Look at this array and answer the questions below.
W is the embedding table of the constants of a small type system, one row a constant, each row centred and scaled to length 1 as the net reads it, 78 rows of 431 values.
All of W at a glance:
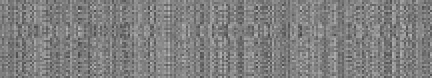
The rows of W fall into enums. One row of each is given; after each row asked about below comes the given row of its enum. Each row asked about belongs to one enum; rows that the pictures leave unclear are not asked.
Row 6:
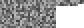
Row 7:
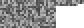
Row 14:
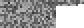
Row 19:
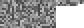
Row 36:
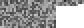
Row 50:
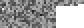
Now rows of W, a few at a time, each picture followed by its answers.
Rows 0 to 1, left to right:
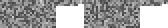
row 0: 50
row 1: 19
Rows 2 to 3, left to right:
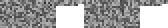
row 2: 50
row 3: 7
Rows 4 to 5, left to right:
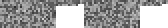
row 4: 14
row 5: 36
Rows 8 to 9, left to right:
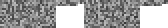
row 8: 19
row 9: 6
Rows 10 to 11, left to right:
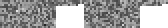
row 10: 14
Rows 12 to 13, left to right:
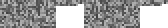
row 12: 7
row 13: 19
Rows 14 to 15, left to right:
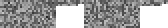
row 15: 19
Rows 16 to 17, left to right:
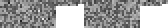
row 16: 14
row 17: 36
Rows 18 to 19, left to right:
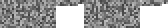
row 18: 6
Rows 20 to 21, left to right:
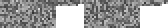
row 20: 14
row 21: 19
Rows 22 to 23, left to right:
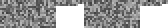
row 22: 7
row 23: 36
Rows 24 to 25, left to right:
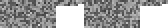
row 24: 50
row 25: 36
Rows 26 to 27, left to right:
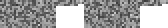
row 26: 50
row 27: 50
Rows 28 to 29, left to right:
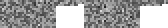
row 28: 50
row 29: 14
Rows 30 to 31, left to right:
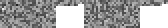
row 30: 50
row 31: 19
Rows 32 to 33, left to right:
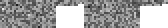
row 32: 50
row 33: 14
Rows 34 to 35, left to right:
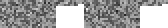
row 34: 50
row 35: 50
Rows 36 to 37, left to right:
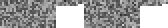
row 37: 50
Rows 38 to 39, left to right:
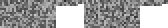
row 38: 36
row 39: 6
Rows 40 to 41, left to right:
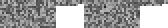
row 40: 7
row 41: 14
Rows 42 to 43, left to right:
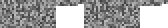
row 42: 6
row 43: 19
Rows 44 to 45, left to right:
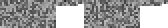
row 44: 36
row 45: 19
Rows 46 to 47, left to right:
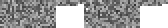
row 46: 19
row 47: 50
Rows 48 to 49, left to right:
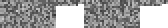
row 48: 14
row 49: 7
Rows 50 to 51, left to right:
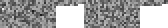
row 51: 6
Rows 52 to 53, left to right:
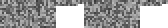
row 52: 7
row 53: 36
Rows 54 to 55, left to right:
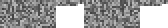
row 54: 19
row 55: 7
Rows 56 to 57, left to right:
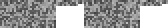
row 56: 36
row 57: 36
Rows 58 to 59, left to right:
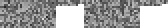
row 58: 14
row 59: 7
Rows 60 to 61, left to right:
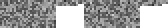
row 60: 36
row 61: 50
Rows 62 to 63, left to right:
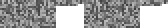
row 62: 7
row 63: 19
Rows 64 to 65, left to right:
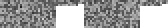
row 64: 14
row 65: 36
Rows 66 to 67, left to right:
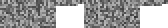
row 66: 7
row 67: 6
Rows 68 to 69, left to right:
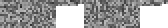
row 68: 14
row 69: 19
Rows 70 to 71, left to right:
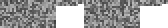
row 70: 36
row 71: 7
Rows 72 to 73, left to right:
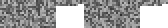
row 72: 7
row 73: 50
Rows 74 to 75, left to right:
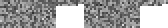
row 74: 14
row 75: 50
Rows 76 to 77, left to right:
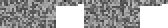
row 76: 36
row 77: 7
